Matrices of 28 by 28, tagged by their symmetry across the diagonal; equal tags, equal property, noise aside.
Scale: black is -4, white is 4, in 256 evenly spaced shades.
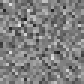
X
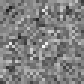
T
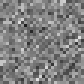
T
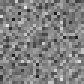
T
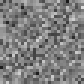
T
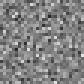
T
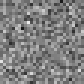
X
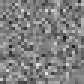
X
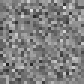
X
